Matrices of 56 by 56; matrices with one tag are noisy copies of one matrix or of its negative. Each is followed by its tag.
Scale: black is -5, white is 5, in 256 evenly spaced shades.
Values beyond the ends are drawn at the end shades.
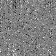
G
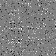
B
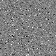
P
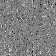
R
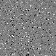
P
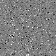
P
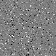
P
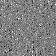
R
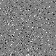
P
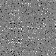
B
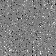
R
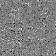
B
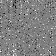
G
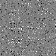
B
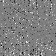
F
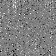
G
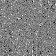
R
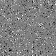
R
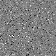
P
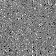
R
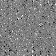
R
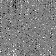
G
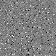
P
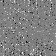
F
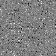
B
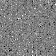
R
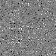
B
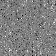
R
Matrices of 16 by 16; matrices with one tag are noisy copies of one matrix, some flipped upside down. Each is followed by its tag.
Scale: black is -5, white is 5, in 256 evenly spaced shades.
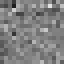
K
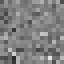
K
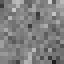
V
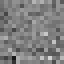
K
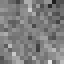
V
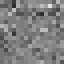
K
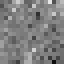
V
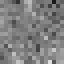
V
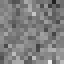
V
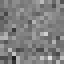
K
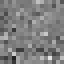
K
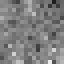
V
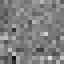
K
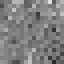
V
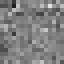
K
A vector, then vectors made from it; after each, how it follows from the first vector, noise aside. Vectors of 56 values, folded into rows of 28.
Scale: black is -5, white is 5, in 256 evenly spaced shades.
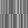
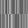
reversed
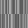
reversed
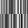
scaled up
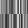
scaled up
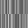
reversed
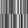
scaled up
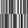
scaled up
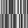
scaled up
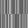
reversed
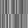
reversed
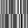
scaled up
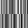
scaled up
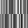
scaled up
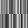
scaled up
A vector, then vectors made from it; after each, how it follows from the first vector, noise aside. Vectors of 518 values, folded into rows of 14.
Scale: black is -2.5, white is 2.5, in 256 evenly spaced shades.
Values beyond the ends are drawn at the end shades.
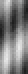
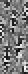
sign-scrambled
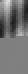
partly zeroed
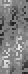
partly zeroed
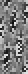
sign-scrambled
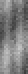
shrunk
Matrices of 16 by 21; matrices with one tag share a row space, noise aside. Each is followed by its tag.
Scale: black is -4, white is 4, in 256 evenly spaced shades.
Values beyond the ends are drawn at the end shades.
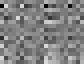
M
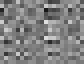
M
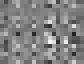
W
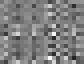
W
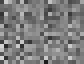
M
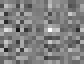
M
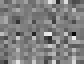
W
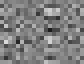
M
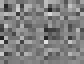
M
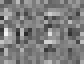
M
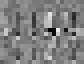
W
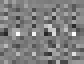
W
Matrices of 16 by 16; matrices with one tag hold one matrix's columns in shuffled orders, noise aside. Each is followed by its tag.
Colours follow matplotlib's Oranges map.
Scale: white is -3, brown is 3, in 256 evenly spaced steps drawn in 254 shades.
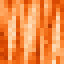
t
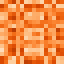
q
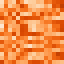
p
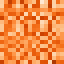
p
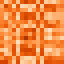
q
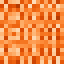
q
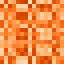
q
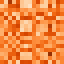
p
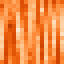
t
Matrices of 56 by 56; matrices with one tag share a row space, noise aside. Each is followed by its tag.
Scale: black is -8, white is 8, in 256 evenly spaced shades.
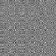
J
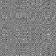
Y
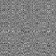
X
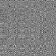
J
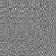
J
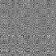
X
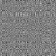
Y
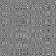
Y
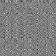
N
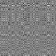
X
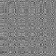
J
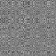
X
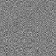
N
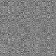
X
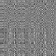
J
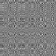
J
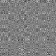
X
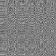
J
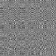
J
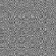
J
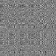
J
